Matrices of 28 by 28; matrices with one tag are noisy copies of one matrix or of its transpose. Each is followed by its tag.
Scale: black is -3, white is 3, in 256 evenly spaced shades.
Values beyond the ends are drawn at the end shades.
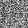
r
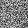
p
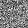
r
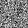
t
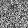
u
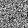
t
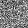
r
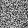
p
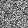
u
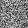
p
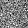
p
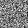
t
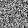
t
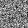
t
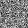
r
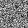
t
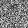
u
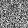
u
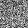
r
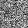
u
